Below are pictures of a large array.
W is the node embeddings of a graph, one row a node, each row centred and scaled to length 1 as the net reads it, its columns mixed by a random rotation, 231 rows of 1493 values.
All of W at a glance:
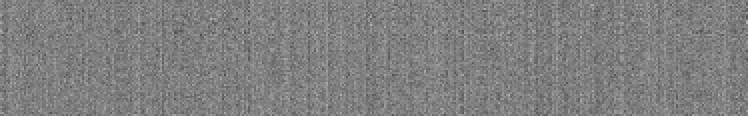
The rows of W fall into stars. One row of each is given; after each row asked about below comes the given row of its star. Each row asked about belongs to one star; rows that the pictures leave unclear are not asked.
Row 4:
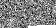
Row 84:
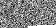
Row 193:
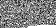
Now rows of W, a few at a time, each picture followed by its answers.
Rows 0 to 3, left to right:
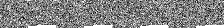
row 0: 4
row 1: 84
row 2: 4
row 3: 193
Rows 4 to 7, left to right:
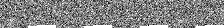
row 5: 193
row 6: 84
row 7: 4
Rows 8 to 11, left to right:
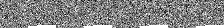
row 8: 4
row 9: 193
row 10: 193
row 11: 193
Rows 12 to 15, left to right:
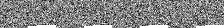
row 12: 4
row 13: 4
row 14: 4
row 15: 84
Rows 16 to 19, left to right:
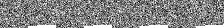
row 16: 84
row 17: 193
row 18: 193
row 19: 193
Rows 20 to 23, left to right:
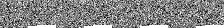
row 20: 84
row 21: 84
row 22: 4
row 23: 84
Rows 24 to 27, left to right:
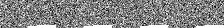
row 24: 193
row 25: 193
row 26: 4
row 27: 4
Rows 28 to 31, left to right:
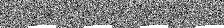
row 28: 84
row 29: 4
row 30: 84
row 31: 4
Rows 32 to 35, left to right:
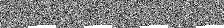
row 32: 4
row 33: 84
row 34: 193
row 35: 84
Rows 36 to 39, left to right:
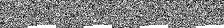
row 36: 84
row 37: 193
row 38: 193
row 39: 193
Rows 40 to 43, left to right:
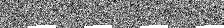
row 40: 193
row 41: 4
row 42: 193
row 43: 4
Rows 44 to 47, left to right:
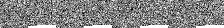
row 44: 84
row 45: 4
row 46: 4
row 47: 4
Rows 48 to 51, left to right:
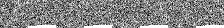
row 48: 84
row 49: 84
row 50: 4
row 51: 84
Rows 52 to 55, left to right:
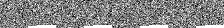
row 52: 4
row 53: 193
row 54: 193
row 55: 84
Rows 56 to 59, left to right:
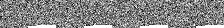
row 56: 193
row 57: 4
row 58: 84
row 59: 84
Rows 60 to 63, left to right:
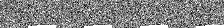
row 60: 4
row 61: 4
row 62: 4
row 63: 84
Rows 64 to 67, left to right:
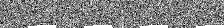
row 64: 4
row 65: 4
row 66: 4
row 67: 4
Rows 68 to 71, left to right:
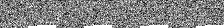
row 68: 193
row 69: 193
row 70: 193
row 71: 193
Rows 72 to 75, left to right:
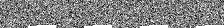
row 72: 4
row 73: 4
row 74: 193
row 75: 4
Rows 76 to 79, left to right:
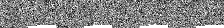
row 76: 193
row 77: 84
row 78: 193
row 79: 193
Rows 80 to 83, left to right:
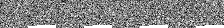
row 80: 84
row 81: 4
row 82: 193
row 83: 4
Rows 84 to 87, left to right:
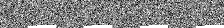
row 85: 4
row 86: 193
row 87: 4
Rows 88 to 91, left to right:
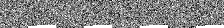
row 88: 84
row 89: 193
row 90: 4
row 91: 4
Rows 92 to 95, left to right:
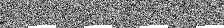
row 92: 84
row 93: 84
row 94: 193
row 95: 4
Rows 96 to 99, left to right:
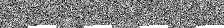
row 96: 4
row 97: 4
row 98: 193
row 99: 4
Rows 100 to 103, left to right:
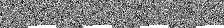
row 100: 84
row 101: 4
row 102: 84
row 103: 4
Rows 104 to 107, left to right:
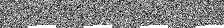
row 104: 4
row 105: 193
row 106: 4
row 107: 193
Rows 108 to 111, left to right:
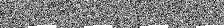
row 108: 84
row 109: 4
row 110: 193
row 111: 84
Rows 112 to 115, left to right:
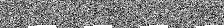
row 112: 4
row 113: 193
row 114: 84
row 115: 84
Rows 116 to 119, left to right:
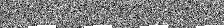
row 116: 84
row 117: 84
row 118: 84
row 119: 4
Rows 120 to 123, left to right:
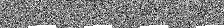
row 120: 4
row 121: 193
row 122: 84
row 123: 84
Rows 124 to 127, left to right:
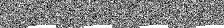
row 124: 84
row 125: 193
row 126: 193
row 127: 84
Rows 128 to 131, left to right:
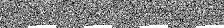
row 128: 4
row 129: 4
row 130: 193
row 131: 193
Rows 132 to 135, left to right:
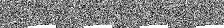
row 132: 4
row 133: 84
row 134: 193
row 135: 84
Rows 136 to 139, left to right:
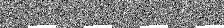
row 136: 4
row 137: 4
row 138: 84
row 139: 84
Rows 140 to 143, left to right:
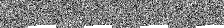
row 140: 193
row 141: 4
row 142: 193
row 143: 84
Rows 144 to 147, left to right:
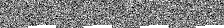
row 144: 84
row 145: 193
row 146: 84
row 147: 193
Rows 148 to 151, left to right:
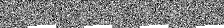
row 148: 193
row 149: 193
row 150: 193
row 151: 193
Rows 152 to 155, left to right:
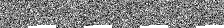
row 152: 193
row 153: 84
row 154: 4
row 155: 84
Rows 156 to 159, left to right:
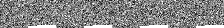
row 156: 84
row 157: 193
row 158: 84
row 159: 4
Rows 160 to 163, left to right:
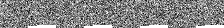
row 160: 193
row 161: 193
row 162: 84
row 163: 4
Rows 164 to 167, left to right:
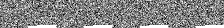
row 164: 193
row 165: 4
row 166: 4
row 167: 193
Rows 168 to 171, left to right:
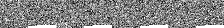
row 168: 84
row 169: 4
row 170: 193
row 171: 4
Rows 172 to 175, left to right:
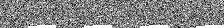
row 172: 193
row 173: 4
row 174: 193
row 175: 84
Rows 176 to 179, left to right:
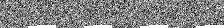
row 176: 193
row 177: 84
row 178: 84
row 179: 4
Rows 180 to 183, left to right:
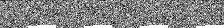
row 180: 193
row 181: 84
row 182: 4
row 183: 193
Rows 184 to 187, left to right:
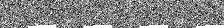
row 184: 193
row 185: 4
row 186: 84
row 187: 4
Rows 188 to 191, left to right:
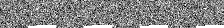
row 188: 4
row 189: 4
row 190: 4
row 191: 4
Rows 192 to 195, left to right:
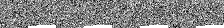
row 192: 4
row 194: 84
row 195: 84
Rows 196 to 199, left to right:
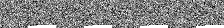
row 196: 4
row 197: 4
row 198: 4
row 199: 4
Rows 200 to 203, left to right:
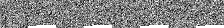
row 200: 4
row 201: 193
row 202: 84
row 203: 4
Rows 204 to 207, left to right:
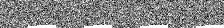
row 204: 4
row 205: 84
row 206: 193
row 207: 193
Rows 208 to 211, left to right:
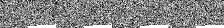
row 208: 193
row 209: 84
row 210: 84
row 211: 193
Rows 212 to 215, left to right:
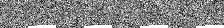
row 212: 84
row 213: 4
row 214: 4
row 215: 193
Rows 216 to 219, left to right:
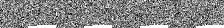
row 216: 4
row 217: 193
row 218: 84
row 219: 84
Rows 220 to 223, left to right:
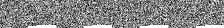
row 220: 4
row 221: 193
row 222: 4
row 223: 84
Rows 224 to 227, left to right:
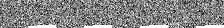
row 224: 84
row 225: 4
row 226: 4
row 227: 4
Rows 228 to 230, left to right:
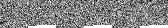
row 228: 84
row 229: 193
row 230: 193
